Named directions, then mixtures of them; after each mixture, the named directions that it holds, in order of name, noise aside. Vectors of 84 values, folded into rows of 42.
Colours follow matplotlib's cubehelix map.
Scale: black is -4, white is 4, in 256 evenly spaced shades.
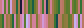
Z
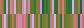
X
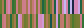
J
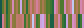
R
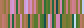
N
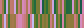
X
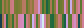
J, R, Z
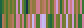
N, R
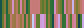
R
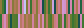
J, X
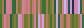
J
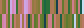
N, X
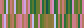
X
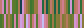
J, Z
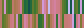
J, N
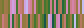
N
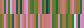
N, X, Z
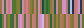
J, Z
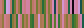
J, R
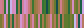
N, X, Z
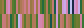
J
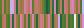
N, R, Z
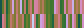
R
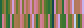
N, R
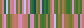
X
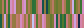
R, X, Z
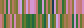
N, X, Z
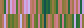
J, N, X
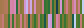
N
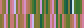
J, X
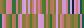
J
